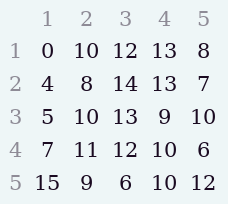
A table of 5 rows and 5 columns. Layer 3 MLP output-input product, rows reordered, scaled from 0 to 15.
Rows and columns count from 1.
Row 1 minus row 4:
-7 -1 0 3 2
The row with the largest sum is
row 5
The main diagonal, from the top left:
0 8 13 10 12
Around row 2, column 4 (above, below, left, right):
13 9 14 7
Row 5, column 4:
10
